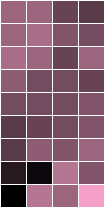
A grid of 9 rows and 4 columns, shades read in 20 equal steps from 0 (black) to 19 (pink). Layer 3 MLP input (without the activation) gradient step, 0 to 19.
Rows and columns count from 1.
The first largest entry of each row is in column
1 2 1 1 4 4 4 3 4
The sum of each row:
39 44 45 37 37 34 40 28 45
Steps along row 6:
up up up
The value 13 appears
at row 2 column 2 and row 3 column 1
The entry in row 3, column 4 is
12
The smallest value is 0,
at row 9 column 1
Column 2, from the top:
12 13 12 9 9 8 11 1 14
